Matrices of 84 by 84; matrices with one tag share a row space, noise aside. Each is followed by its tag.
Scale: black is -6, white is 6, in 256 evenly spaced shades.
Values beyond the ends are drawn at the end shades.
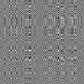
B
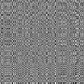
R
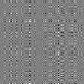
B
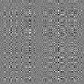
B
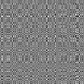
R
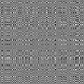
R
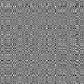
R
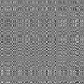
R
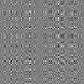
B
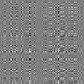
B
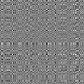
R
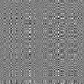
B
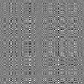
B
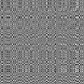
R
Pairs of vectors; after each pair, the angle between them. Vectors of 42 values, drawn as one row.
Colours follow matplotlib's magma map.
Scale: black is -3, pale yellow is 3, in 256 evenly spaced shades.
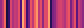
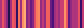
partly aligned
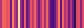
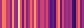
nearly parallel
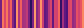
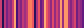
nearly opposite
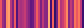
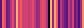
nearly opposite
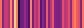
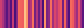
partly opposed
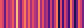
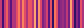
partly aligned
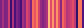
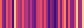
partly opposed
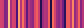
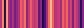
orthogonal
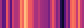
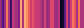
nearly parallel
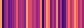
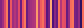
partly opposed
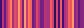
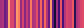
partly aligned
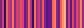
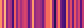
nearly opposite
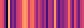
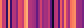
partly aligned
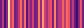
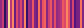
nearly parallel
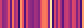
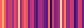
partly opposed
